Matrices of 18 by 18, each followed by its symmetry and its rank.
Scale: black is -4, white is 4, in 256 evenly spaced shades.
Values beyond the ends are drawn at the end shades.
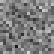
neither, full rank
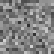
neither, full rank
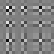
symmetric, rank one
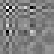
symmetric, rank two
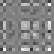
symmetric, rank two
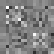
symmetric, rank three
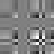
symmetric, rank one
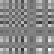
symmetric, rank one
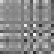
symmetric, rank two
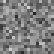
neither, full rank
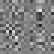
neither, rank three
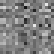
neither, rank three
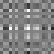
symmetric, rank one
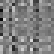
neither, rank three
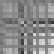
symmetric, rank two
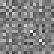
symmetric, rank three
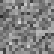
neither, full rank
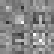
symmetric, rank three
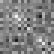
symmetric, rank three
